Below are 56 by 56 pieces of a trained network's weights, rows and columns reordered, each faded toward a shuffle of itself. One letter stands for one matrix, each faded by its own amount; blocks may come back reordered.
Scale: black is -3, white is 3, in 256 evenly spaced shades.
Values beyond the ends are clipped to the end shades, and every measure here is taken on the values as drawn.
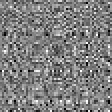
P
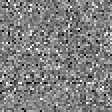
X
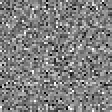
X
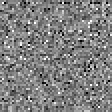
X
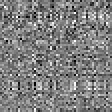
P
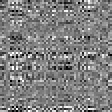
P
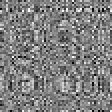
P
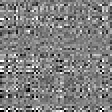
P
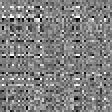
P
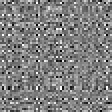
P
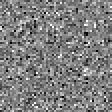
X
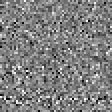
X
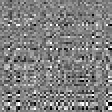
P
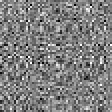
P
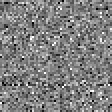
X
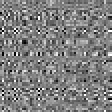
P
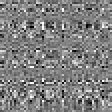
P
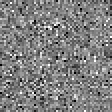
X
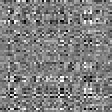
P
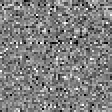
X
